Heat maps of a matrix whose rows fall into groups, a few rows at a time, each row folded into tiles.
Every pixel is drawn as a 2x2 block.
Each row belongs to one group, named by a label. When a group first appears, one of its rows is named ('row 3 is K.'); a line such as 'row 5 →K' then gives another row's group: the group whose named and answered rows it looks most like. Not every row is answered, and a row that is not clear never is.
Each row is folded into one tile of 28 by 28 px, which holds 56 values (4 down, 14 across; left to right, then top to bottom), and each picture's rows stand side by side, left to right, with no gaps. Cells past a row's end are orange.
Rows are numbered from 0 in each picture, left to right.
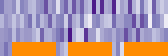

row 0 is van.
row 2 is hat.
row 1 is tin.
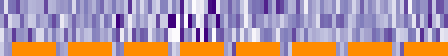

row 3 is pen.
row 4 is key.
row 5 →hat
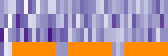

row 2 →pen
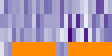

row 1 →pen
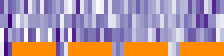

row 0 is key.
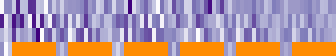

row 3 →key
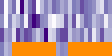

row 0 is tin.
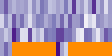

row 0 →pen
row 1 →tin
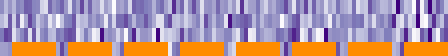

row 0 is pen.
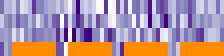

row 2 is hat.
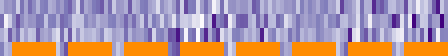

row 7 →pen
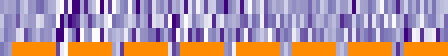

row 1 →tin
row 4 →hat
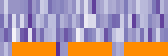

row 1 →tin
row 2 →pen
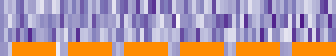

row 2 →key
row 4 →pen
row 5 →pen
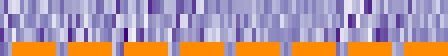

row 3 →key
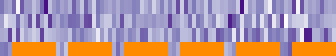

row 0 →van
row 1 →hat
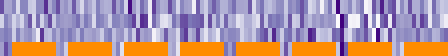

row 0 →van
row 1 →hat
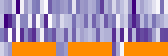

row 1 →van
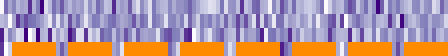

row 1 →pen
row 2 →hat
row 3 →tin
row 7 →key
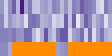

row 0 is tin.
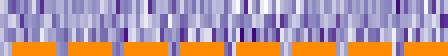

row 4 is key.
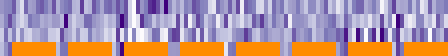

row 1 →key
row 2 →key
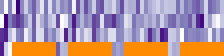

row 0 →tin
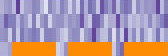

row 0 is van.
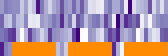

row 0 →tin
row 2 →tin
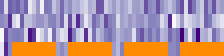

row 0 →key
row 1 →pen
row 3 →tin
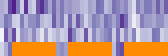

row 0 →key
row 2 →key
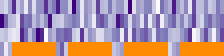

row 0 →pen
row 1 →hat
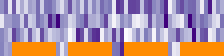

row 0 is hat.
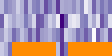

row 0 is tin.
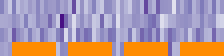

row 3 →tin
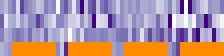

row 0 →tin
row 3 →tin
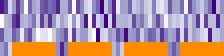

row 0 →hat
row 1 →van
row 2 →hat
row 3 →van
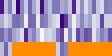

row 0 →hat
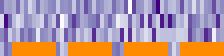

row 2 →van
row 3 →pen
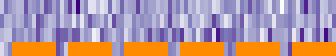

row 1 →tin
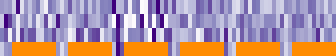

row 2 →van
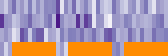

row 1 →hat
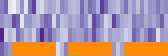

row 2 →pen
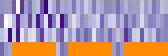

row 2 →pen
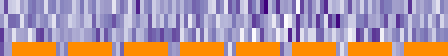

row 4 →key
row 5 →van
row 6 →pen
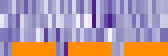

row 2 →hat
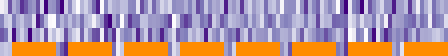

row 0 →tin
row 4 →hat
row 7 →hat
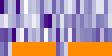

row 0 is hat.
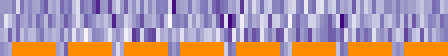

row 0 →van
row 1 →key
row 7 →pen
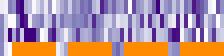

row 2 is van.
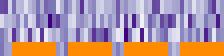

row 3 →pen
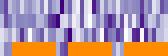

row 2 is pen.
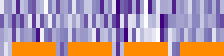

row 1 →van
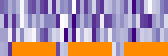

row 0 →key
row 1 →van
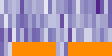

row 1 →key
